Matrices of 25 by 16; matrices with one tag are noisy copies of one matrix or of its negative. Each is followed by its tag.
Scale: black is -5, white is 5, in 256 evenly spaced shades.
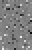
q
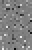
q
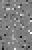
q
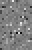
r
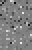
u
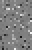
q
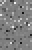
u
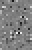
r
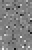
q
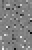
q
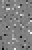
q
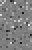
u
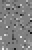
q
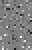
q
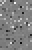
u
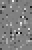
r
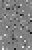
q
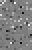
u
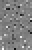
q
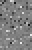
u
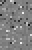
u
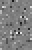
r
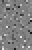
q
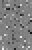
q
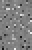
q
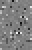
r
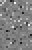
u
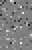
u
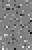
q
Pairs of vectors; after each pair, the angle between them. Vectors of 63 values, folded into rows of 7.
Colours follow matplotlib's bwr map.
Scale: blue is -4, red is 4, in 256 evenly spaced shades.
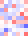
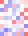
nearly parallel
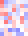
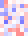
nearly opposite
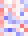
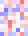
partly opposed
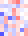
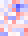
partly aligned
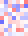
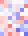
partly opposed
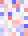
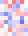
partly opposed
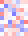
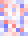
orthogonal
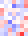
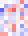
partly opposed
